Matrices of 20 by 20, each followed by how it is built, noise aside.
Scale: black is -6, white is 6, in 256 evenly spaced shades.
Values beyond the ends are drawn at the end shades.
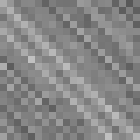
Toeplitz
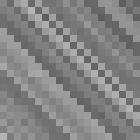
Toeplitz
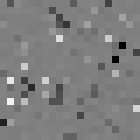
sparse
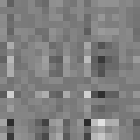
low rank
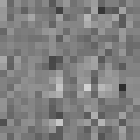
low rank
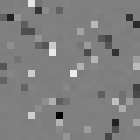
sparse
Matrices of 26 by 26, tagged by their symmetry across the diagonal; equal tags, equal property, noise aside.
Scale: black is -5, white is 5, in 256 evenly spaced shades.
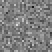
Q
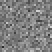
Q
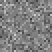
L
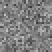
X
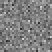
X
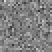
Q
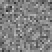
L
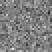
X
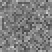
L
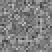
L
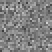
Q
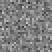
X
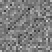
L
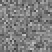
Q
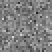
X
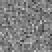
X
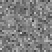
X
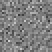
X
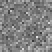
L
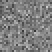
Q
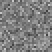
L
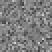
L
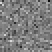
Q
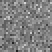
Q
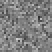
X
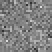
L
